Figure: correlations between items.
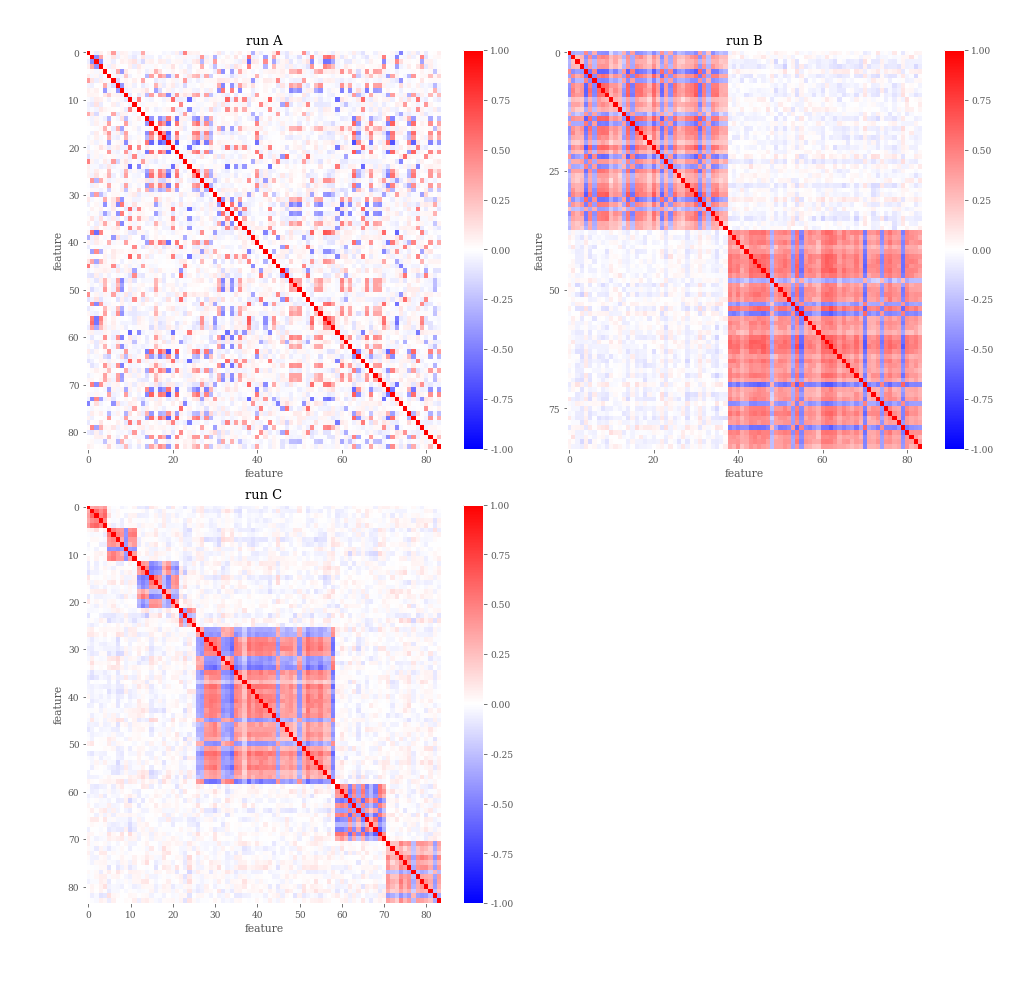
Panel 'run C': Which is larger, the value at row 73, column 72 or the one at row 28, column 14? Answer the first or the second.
the first
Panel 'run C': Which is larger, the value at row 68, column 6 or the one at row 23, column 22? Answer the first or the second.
the first
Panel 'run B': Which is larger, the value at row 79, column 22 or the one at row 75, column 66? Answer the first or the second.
the second
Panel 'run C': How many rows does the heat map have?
84
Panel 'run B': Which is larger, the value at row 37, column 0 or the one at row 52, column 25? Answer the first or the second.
the second
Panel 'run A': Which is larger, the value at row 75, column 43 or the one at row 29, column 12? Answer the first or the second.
the second
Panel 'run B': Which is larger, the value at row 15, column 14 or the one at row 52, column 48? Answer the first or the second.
the second
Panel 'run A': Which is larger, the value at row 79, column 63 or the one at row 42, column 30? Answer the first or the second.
the second
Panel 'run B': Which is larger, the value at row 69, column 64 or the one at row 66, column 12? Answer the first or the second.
the first
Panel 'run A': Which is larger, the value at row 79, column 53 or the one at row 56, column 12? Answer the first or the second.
the first
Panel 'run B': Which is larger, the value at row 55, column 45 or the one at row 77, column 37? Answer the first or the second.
the second
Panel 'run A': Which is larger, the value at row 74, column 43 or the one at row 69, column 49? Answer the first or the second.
the second
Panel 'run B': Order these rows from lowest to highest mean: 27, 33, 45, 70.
70, 33, 27, 45
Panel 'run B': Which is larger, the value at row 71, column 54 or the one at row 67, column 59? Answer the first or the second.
the first
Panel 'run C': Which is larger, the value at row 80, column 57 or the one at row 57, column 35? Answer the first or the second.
the second
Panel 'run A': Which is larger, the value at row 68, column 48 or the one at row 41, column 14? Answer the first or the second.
the first
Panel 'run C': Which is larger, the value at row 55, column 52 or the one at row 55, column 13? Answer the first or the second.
the first
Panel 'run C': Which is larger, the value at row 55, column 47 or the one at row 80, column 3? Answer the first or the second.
the first
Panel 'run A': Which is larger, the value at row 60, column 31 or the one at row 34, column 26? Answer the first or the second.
the first
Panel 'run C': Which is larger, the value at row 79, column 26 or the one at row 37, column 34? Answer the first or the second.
the first
